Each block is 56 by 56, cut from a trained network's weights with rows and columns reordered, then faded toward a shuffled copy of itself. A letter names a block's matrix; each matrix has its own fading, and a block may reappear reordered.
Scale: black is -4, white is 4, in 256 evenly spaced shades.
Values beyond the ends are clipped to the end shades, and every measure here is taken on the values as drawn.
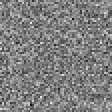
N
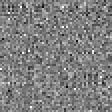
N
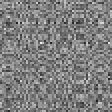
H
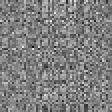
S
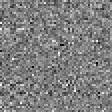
N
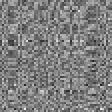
H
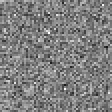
N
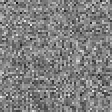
N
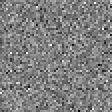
N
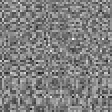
H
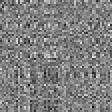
S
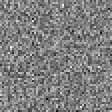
N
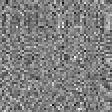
S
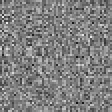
S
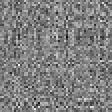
S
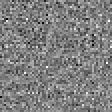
N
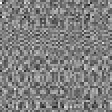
H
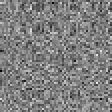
S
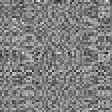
H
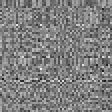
H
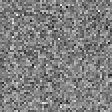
N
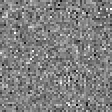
N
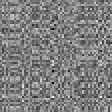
H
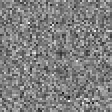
N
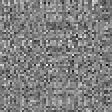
S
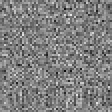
S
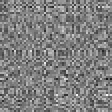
H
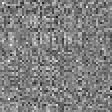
S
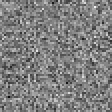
N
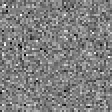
N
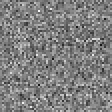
N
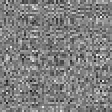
S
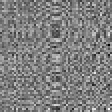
H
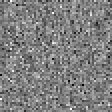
N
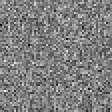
N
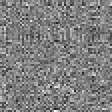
S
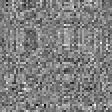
S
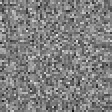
N
